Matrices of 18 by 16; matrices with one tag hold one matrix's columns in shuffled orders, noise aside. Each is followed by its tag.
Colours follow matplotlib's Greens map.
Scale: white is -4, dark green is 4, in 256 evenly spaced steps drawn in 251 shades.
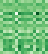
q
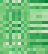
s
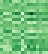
q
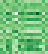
q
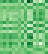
s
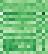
q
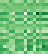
q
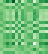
s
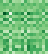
q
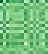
s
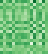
s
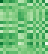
s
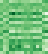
q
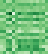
q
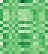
s
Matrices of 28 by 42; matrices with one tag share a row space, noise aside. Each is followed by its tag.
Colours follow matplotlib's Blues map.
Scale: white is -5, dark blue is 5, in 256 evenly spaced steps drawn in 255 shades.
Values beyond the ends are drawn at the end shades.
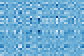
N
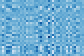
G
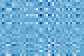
G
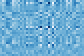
G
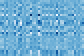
N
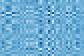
G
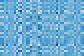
N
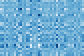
N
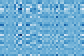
N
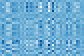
G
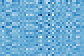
G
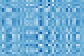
G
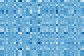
N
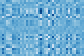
G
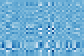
G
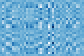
G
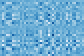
G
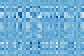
N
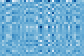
G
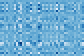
N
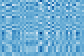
G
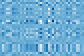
G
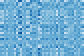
N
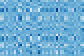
N
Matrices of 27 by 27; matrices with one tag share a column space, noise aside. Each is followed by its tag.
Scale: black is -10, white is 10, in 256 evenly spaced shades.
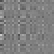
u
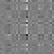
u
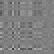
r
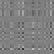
r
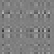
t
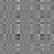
u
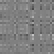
u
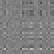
r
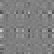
t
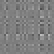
u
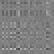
r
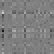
t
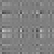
t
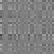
u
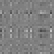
t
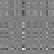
r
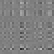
r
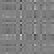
u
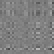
r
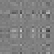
t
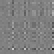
r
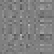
u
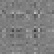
t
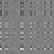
r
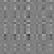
u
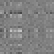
t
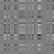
u
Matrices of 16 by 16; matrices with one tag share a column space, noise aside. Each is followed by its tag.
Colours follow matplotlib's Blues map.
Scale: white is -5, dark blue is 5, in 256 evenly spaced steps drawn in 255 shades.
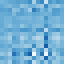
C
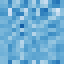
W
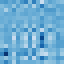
C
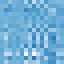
C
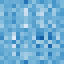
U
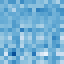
C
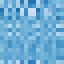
W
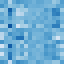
U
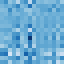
C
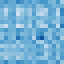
U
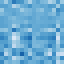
C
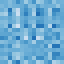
U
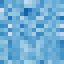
W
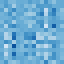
U
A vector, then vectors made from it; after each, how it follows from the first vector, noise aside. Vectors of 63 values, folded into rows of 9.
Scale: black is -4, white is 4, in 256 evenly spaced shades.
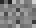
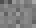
shrunk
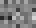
wrapped around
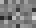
wrapped around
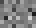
wrapped around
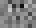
wrapped around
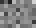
copied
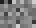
copied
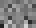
wrapped around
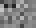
wrapped around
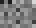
copied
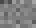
shrunk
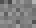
shrunk
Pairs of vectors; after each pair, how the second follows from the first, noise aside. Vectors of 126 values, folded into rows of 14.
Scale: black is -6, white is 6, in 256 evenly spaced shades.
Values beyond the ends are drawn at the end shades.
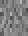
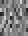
scaled up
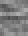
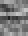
scaled up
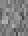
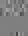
partly zeroed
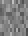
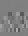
partly zeroed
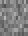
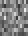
scaled up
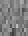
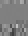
partly zeroed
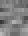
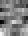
scaled up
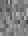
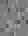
partly zeroed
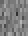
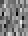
scaled up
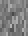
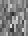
scaled up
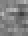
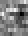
scaled up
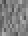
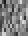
scaled up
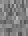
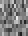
scaled up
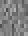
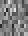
scaled up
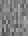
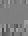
partly zeroed
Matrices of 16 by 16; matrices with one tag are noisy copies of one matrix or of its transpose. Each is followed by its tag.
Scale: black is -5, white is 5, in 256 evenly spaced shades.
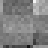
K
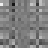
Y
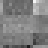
K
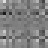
Y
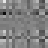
Y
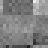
K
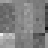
K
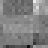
K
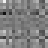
Y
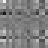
Y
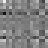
Y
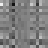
Y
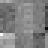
K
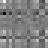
Y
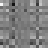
Y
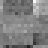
K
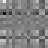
Y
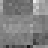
K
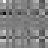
Y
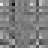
Y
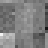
K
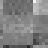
K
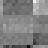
K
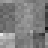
K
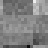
K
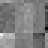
K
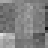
K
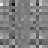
Y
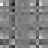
Y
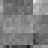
K
